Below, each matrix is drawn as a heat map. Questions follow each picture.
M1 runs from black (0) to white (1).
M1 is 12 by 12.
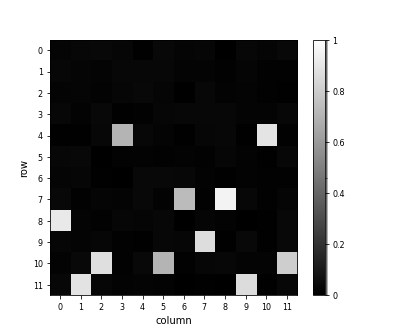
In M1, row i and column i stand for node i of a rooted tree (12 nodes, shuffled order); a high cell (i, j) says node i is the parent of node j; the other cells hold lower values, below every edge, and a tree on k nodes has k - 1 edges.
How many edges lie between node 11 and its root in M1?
2
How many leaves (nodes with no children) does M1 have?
6
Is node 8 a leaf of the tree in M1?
no
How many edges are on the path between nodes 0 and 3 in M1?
7
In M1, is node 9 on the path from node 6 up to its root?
yes
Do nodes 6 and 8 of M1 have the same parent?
yes
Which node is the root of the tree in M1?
4
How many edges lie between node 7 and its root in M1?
4
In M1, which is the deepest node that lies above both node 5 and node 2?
10
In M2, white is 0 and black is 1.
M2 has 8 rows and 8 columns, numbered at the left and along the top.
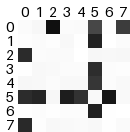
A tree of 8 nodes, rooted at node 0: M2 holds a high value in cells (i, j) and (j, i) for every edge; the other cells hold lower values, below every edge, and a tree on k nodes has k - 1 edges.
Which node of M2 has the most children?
5
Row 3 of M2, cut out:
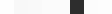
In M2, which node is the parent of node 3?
5
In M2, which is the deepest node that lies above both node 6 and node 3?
5
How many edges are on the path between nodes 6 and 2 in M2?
3
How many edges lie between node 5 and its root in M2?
1
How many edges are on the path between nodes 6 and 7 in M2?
3
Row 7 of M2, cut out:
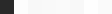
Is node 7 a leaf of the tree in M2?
yes
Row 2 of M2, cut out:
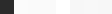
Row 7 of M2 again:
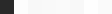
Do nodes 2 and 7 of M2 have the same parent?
yes
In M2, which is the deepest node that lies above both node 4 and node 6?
5
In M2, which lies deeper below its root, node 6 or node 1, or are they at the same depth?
the same depth
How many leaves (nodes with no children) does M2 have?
6
